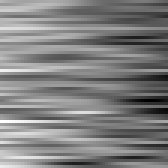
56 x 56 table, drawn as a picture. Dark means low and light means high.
Values rise toward the left. Streaks run across, left to right. Overall the values sit about 50% of the way up the scale. The histogram is bell-shaped.
